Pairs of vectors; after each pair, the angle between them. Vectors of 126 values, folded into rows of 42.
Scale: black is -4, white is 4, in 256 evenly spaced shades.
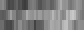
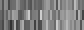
partly aligned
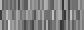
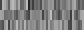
partly opposed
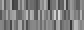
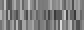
partly opposed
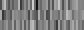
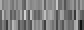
orthogonal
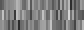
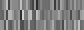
orthogonal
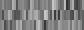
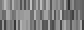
partly aligned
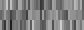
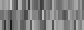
nearly parallel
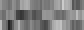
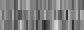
partly aligned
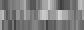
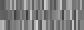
orthogonal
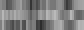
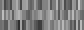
partly aligned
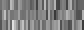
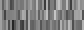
nearly opposite
